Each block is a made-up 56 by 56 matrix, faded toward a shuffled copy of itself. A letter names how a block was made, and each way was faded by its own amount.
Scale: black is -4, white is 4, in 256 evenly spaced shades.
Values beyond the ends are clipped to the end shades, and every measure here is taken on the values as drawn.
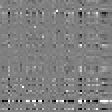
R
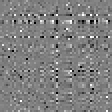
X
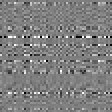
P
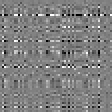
R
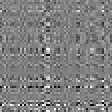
P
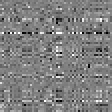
X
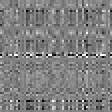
P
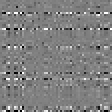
R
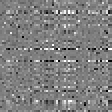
X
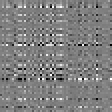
R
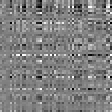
P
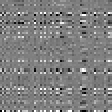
R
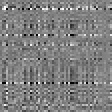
P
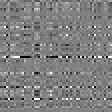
P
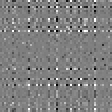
R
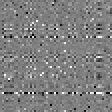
X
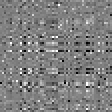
X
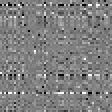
X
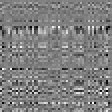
P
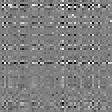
R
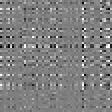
R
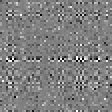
X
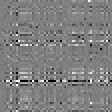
R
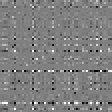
R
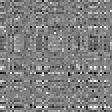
X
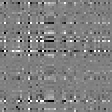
R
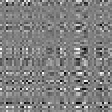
P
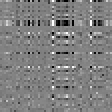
R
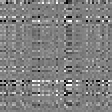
R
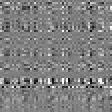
P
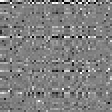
X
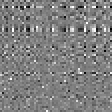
X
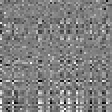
X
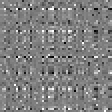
X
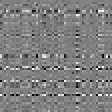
R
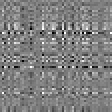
P
